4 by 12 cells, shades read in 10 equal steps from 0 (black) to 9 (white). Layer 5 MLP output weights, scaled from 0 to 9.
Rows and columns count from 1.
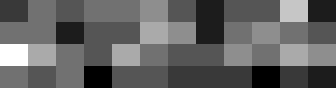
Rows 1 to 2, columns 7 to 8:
3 1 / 5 1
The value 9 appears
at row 3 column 1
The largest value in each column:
9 6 4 4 6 6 5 3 5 5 7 5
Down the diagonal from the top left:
2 4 4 0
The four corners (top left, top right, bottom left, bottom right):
2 1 4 1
